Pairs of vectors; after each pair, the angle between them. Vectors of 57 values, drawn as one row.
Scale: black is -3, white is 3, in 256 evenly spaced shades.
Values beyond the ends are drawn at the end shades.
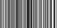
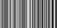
nearly opposite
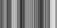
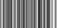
partly aligned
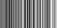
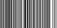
nearly parallel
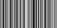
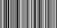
orthogonal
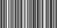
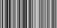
partly opposed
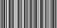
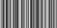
orthogonal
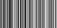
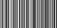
nearly opposite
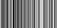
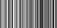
nearly opposite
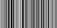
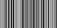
nearly parallel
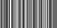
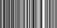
partly aligned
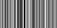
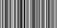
nearly parallel
